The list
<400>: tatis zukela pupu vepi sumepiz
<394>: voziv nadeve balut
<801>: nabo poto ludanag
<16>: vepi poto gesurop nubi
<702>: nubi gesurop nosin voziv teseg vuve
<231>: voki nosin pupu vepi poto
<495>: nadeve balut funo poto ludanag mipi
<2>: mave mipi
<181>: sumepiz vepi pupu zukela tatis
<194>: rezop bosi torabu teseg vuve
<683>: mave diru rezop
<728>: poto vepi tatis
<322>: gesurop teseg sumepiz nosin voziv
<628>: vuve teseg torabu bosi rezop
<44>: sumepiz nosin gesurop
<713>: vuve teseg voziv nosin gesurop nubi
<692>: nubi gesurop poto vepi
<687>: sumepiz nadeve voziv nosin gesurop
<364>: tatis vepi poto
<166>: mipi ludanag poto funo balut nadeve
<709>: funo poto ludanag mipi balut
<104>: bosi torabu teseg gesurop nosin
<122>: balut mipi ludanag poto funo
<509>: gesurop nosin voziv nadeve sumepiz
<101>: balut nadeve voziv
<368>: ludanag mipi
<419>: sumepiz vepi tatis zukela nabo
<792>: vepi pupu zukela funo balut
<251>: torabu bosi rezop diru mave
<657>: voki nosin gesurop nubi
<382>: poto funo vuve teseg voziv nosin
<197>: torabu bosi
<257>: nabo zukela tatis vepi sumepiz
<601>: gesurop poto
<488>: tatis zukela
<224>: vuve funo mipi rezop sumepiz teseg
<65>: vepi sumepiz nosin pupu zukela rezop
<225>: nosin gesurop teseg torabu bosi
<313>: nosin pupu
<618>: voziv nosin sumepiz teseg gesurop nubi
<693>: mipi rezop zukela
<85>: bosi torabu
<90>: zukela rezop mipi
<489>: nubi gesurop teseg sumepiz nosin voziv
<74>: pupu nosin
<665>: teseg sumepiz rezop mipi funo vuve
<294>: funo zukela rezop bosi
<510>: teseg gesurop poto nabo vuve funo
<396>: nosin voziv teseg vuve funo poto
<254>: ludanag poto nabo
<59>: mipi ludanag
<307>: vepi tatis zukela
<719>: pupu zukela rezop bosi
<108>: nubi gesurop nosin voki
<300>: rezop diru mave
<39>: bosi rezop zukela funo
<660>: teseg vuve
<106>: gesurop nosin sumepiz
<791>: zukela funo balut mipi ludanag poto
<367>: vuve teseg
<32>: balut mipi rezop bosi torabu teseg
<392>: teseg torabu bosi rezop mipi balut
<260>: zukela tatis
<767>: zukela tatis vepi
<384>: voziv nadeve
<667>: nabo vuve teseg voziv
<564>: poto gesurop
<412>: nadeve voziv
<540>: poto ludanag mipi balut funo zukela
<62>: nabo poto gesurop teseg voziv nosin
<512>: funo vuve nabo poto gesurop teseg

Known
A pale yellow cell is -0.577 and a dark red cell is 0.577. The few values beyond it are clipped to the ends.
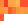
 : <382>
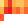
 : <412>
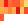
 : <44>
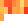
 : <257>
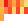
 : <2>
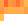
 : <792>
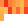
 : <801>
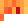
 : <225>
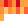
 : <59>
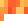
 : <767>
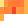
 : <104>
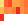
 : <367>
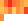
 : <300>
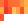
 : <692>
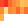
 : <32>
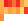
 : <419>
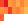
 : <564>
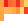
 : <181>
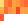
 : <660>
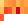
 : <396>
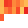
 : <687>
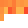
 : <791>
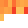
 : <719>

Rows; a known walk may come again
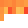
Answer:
<791>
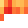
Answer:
<412>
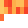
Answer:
<667>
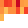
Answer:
<368>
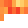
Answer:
<101>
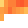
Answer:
<392>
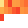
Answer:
<628>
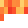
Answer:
<488>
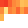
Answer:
<32>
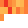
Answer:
<62>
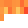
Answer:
<294>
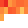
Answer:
<540>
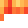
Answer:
<394>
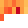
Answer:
<225>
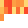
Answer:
<683>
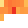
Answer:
<85>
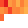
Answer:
<564>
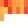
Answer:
<801>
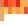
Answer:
<693>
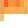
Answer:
<792>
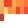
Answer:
<224>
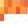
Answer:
<660>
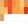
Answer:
<257>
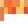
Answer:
<400>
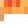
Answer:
<307>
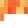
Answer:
<767>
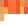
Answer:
<254>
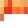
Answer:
<384>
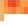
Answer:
<194>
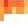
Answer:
<16>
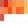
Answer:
<601>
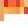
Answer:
<181>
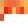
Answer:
<702>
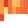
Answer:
<512>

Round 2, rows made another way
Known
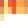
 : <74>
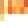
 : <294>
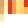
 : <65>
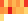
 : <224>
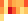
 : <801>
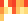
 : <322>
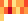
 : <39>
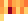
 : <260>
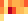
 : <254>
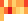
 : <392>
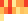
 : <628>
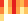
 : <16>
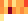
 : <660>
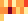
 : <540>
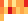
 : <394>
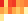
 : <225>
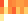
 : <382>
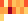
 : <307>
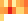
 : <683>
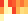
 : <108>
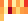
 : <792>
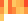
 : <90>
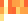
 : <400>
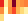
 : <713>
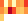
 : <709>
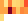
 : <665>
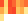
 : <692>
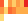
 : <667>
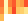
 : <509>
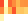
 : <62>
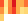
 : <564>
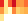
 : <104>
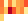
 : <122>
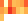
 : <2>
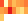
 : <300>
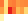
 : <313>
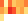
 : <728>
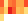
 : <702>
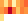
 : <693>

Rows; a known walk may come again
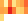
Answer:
<683>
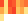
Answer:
<692>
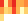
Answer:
<44>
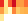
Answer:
<104>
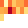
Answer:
<488>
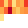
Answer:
<194>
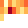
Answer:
<59>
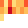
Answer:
<767>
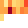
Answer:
<665>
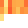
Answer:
<719>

